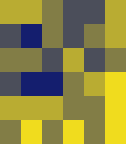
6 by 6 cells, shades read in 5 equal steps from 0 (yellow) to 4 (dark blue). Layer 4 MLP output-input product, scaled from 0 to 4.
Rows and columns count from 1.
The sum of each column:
12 12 14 11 13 4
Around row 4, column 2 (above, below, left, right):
2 1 3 4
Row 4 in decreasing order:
4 4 3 2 1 0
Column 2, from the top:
1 4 2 4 1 0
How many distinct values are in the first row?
3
